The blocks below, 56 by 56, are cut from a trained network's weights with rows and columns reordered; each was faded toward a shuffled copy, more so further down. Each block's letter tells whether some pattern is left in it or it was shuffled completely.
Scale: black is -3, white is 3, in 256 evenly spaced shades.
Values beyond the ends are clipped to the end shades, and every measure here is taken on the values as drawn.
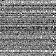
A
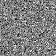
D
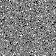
D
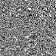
A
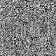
A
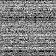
A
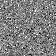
D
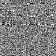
A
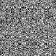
A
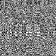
A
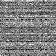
A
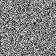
D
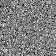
D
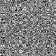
A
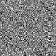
A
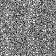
A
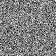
D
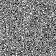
D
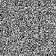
A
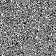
D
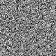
A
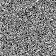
D
